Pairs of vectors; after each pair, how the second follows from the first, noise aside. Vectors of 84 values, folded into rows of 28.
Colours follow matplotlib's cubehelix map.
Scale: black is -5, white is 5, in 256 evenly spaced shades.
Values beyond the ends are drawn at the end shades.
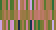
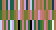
scaled up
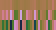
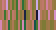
shuffled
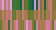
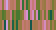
shuffled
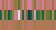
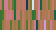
shuffled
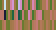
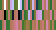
scaled up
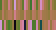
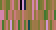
shuffled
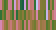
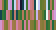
scaled up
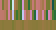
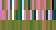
scaled up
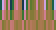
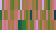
shuffled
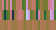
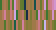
shuffled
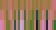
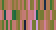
shuffled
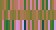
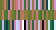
scaled up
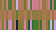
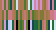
scaled up
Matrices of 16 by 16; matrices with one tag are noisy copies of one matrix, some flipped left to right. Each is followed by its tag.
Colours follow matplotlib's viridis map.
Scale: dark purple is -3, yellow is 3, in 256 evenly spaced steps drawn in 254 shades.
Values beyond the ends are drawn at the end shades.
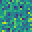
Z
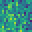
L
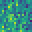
L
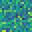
Z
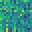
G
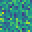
Z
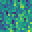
L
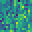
L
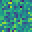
Z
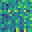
G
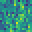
L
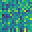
G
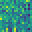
G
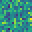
Z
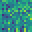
G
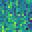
L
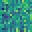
G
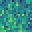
L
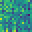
G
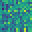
G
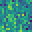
L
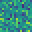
Z
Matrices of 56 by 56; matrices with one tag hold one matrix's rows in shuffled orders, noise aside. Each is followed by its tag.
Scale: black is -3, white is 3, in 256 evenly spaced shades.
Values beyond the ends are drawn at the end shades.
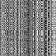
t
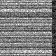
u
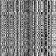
t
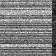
u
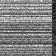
u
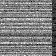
u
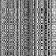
t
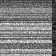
u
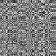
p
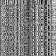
t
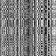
t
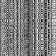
t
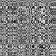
p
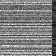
u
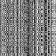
t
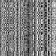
t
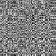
p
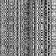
t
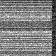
u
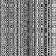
t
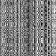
t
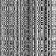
t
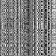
t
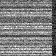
u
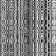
t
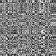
p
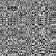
p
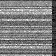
u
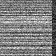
u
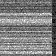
u
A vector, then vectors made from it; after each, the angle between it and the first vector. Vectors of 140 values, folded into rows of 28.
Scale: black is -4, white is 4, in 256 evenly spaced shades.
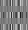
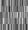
partly opposed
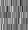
partly opposed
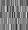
partly opposed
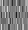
orthogonal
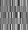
nearly parallel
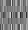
nearly parallel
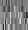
orthogonal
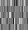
orthogonal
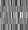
nearly opposite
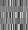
nearly opposite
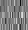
partly opposed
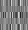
nearly parallel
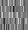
orthogonal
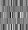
nearly opposite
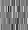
orthogonal
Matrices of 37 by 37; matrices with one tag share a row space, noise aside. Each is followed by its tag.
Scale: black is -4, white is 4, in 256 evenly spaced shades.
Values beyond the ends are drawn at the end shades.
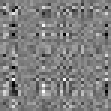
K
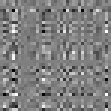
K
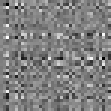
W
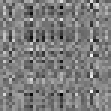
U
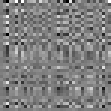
W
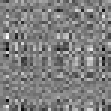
W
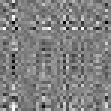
K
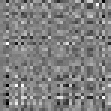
W
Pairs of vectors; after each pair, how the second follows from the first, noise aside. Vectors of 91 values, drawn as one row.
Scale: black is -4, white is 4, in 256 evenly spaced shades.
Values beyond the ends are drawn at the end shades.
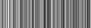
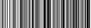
scaled up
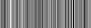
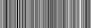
reversed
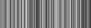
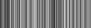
reversed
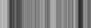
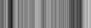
reversed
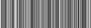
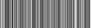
reversed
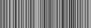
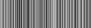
reversed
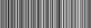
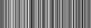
reversed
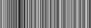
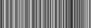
reversed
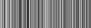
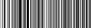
scaled up
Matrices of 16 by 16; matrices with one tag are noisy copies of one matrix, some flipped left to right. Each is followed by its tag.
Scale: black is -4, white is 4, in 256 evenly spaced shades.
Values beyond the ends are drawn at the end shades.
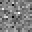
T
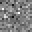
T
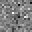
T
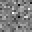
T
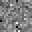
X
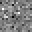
T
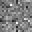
X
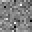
X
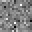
X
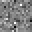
X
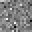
X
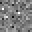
T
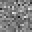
T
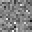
X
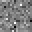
X
